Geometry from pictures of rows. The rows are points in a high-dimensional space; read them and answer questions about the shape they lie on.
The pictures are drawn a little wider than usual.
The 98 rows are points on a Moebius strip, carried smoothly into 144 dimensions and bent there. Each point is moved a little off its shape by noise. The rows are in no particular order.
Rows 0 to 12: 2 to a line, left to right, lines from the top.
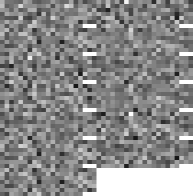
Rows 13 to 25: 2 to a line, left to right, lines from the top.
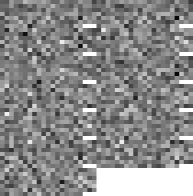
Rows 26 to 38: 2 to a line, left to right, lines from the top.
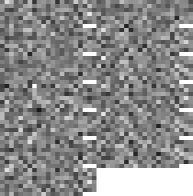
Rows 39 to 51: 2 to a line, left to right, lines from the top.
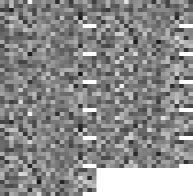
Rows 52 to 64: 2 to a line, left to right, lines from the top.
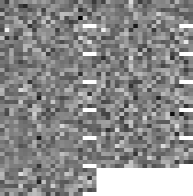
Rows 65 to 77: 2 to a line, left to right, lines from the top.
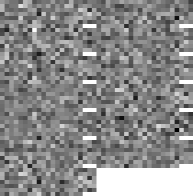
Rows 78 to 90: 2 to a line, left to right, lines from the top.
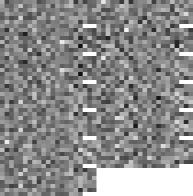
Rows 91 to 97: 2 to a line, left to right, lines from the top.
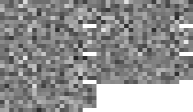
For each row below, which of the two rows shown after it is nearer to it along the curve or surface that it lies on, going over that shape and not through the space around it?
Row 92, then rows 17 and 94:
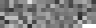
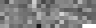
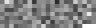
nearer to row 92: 94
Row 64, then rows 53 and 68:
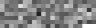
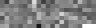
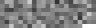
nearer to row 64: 53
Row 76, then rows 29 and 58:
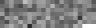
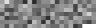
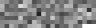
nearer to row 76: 29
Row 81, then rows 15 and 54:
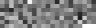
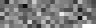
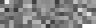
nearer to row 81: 54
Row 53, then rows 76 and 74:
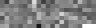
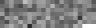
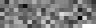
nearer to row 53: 74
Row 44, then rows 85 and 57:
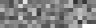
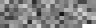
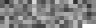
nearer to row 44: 57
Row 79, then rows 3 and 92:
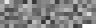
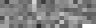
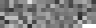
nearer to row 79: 92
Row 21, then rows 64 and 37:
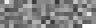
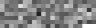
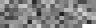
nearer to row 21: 37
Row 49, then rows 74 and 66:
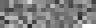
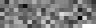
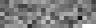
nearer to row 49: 66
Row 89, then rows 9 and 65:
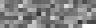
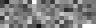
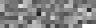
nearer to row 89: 65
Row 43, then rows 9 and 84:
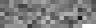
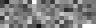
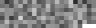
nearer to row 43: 9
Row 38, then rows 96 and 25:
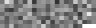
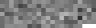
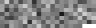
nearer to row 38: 25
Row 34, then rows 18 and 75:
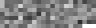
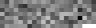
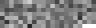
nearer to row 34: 18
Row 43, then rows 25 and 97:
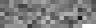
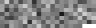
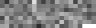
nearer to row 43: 97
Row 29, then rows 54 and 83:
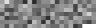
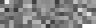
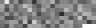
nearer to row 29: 54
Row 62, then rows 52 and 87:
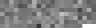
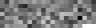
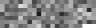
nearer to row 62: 52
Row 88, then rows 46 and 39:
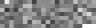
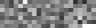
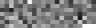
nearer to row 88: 39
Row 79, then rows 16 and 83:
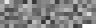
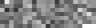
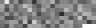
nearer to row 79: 16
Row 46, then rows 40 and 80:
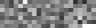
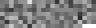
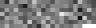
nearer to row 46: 80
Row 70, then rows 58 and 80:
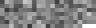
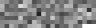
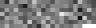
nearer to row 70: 80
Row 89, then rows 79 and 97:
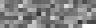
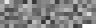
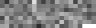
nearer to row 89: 97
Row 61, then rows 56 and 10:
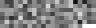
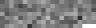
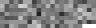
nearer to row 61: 10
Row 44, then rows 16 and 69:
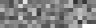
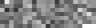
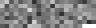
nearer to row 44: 69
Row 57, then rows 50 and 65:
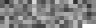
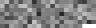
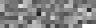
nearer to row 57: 65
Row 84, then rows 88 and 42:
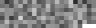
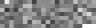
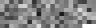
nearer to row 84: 42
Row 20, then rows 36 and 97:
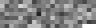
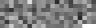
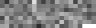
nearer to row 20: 97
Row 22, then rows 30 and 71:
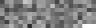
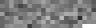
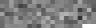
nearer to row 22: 30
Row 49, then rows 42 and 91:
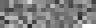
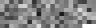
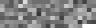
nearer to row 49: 42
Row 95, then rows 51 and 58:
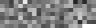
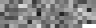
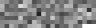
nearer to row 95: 58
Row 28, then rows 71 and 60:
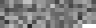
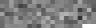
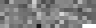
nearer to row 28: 71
